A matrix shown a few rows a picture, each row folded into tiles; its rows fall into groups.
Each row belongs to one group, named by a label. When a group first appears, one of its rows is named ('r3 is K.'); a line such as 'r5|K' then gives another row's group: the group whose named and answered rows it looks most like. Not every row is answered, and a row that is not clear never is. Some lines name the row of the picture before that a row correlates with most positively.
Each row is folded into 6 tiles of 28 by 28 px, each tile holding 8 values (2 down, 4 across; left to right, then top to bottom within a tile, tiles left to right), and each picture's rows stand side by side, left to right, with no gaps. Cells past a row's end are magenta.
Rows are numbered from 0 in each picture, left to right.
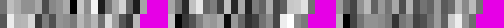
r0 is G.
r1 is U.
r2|U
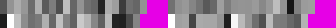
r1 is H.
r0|G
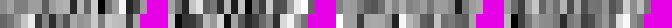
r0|G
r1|U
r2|H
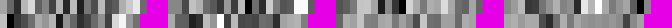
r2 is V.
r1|U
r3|G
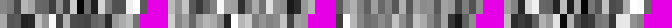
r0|U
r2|G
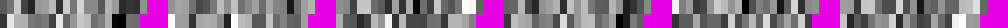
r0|G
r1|H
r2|U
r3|G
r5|U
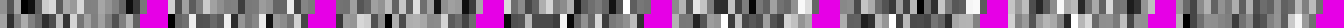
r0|G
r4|U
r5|U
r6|H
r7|U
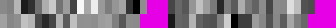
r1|V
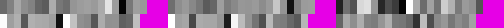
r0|H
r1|H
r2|V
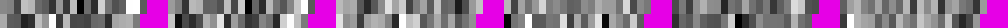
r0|U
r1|U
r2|H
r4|V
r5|G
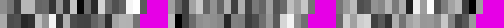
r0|U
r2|G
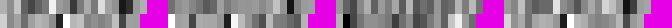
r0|H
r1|H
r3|H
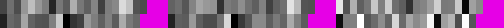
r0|V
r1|V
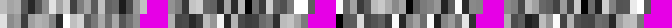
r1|U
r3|U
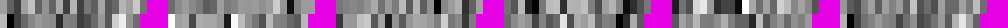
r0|U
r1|H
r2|G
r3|G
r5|U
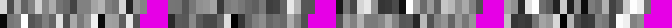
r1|V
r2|V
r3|U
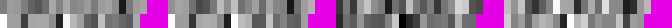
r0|H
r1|H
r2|V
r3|H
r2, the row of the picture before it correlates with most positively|1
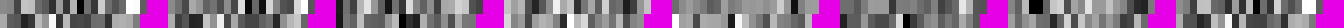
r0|U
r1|U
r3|H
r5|V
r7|U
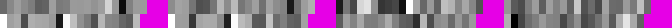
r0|H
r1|H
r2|V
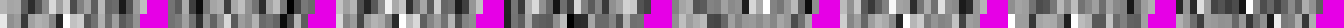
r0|H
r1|G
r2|H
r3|V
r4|G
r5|H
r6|H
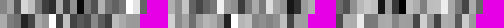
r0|U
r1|H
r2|V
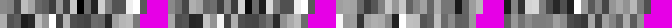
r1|U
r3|V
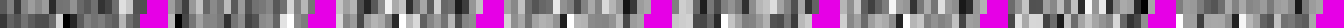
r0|V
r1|U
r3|H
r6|G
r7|H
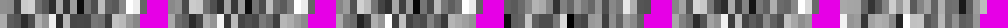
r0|U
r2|U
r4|U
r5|H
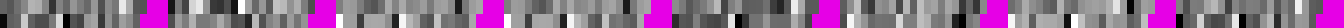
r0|V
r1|V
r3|H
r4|V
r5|G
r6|H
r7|V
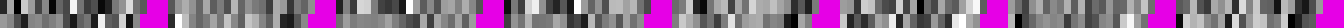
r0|V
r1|G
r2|V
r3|V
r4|G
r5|U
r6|U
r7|G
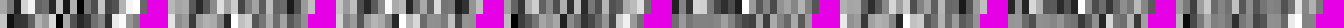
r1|H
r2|H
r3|U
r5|H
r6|V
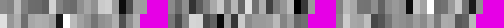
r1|G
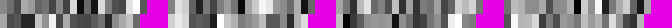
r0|U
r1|G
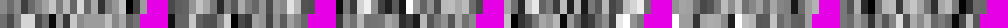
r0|G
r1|V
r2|V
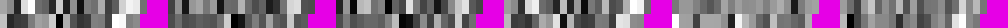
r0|U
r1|V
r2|V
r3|U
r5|U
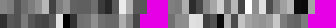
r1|G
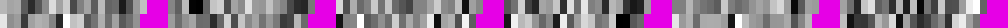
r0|H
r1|G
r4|H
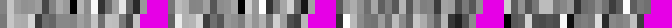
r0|G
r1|G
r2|G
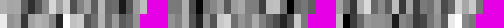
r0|H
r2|U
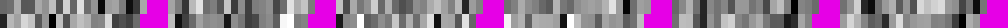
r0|G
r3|H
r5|G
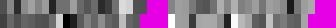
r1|H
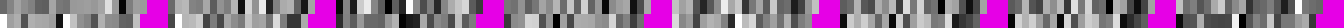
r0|H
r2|V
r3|G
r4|H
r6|G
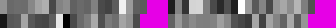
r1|V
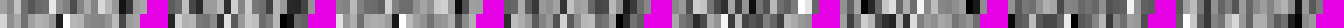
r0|H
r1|G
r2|H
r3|G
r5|G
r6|V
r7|G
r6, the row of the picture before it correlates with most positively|0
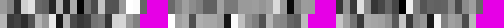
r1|H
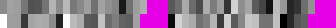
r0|H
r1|G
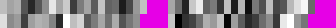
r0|H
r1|U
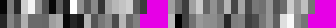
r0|V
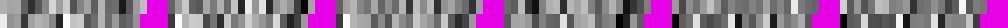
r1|G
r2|G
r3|G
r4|V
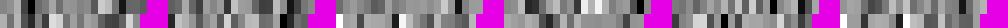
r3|G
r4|G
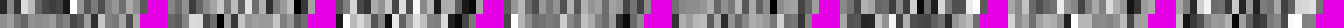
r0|V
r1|G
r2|G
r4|G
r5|U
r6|H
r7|U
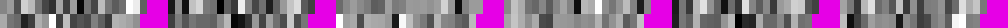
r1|V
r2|H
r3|G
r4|V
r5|U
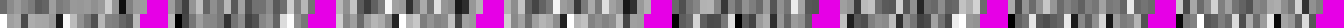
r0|H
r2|H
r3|H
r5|U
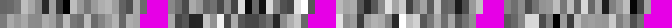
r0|V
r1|U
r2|H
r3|G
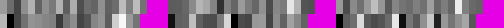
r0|U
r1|V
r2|V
